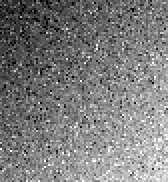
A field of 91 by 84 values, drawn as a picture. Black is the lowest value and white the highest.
Mirror symmetry: none. Grain: fine. Odd rows or columns: none. Ninth with the lowest average: top left. Slope: up to the bottom right. Ninth with the highest average: bottom right. Stripes: none.
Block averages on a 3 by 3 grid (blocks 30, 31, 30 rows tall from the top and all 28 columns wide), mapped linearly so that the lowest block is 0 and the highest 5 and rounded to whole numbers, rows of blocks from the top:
012 / 124 / 345
